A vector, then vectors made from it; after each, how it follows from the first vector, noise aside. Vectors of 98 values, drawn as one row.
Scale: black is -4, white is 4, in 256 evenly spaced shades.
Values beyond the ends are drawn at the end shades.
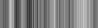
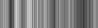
negated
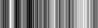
scaled up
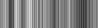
negated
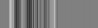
partly zeroed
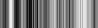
scaled up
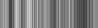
negated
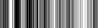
scaled up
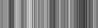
negated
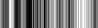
scaled up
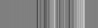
partly zeroed
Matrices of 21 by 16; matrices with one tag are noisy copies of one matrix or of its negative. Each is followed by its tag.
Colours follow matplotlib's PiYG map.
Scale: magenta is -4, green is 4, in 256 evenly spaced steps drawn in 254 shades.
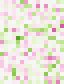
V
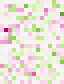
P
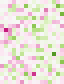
P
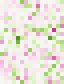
V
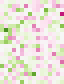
P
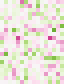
V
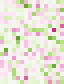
V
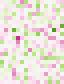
V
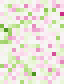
P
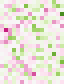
P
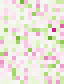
V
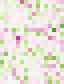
V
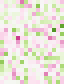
V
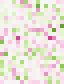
V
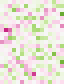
P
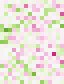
P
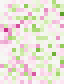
P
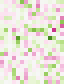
V
